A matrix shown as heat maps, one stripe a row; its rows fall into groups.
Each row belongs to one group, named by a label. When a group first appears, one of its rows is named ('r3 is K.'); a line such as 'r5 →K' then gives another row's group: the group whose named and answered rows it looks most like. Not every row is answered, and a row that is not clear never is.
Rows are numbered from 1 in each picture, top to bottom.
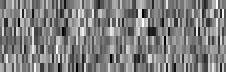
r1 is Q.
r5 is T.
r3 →Q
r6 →T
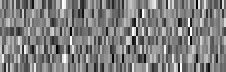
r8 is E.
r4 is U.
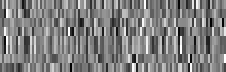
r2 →E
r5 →E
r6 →E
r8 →U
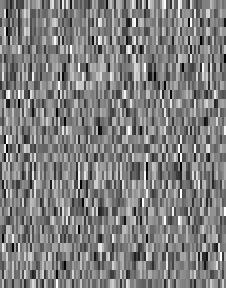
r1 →U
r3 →U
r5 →U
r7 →U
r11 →E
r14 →Q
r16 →E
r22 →E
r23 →T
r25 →U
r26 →E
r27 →Q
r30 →Q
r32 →T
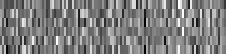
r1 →U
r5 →T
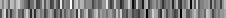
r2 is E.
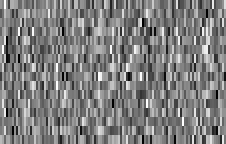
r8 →T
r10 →T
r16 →T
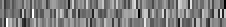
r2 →T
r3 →E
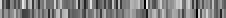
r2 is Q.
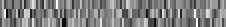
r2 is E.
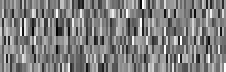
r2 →T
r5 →E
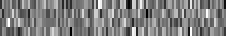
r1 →U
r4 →U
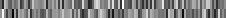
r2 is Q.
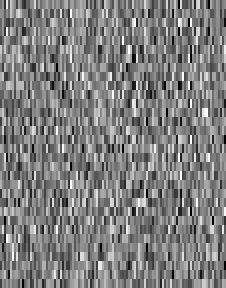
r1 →E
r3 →U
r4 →E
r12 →U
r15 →T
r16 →U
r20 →E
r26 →T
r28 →Q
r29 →Q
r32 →E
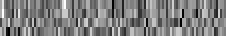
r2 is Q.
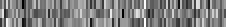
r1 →E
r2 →Q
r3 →E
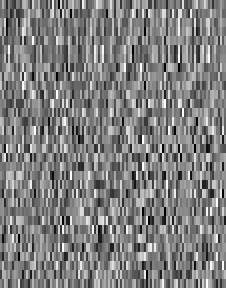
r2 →U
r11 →T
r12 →U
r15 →T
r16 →T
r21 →Q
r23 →Q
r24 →T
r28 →Q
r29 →Q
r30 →T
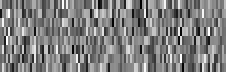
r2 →E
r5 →E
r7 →E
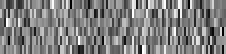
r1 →U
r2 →E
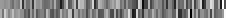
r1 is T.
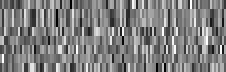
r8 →T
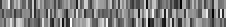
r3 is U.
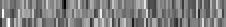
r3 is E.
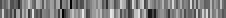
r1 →U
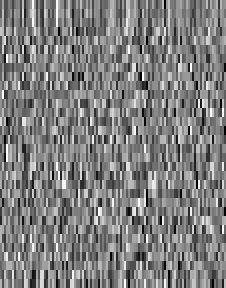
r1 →T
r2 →T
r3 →T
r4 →T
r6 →T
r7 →E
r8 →U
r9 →T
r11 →Q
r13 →T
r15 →U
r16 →U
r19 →T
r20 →Q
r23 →Q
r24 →U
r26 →T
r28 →T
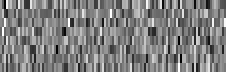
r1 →E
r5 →E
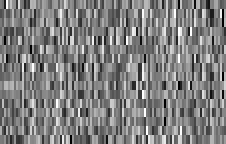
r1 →E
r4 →U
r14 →T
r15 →E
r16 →U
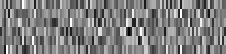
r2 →E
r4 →U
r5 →T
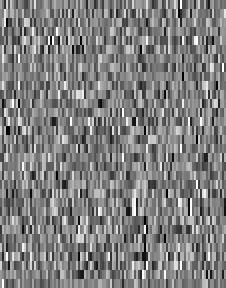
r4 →T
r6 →T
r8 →T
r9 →Q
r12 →Q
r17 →E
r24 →U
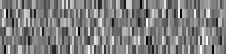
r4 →E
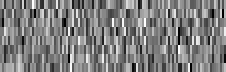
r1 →T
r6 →U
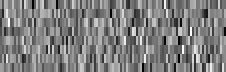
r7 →E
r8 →T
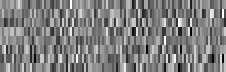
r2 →T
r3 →U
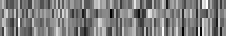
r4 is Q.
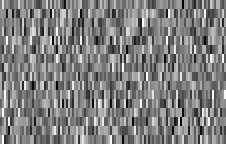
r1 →Q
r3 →T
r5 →Q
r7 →T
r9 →E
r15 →U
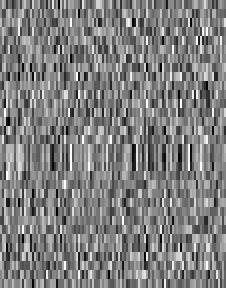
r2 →E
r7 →U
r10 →Q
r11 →E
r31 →Q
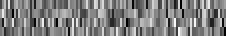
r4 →U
